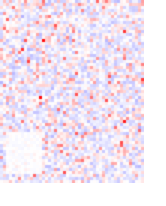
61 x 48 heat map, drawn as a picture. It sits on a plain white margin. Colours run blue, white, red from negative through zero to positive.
An odd patch, calmer than its surroundings, sits in the bottom left. No row or column stands out. The grain is fine, like static. No regular stripes run through it. The bottom left is the calmest part. The halves do not mirror each other.
